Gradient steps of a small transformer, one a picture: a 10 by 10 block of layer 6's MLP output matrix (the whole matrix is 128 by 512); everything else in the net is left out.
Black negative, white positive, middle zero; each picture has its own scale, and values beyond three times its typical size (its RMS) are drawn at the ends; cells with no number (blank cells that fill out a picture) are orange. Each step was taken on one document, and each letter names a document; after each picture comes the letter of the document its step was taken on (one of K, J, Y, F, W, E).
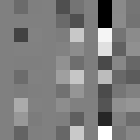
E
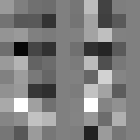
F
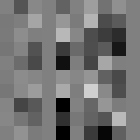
E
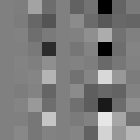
F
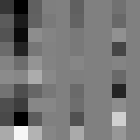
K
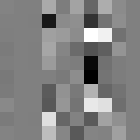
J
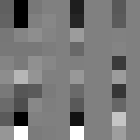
K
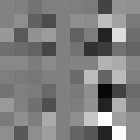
F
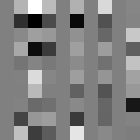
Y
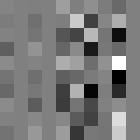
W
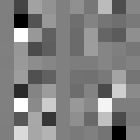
F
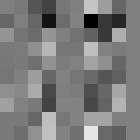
J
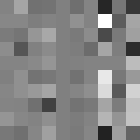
F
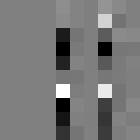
E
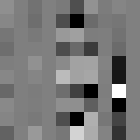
W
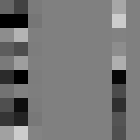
K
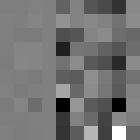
E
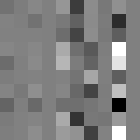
W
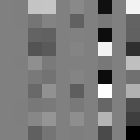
Y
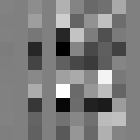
E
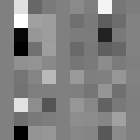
F
